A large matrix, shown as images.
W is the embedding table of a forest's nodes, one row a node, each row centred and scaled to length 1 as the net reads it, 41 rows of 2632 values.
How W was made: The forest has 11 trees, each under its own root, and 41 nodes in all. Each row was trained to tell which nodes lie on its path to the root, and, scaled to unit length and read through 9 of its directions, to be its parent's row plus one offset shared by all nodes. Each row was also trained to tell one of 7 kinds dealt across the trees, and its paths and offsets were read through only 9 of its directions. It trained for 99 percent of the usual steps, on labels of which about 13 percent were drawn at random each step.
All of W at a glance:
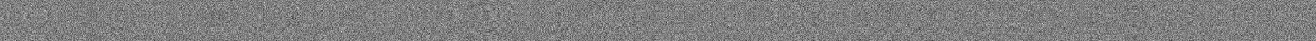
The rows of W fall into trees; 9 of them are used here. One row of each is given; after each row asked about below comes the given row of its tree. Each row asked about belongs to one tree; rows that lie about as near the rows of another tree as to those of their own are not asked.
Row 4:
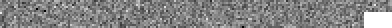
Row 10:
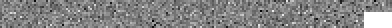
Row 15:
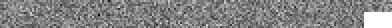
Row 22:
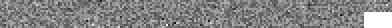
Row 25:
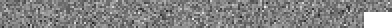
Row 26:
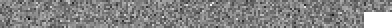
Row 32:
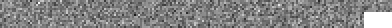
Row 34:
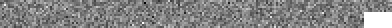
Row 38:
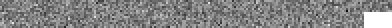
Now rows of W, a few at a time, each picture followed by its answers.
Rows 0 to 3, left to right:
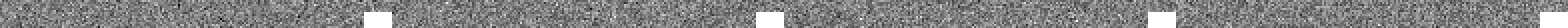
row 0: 10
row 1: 25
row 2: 34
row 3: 32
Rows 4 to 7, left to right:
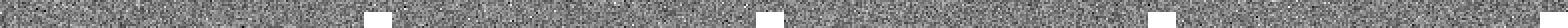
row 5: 38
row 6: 26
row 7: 34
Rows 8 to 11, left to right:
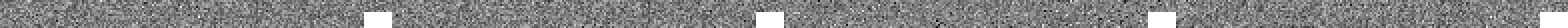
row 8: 38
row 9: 38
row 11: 32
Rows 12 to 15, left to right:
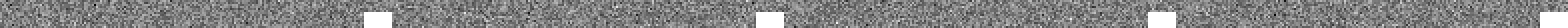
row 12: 25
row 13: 22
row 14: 15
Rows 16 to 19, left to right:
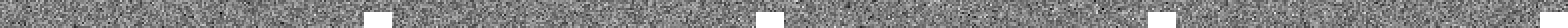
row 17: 25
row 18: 32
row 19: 25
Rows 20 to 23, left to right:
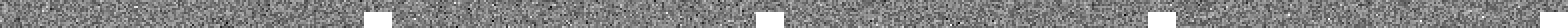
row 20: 10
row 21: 38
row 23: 4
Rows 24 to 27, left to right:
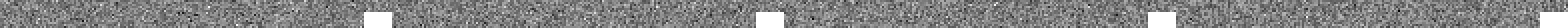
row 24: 25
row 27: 34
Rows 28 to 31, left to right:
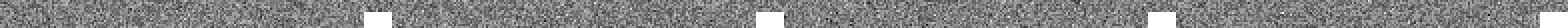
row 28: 34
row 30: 34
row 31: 32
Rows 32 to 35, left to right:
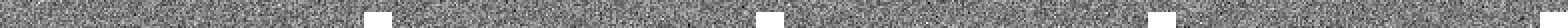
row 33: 4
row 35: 15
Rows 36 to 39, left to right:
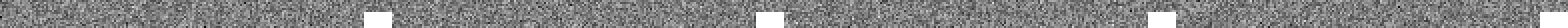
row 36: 38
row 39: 15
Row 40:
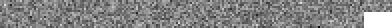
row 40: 22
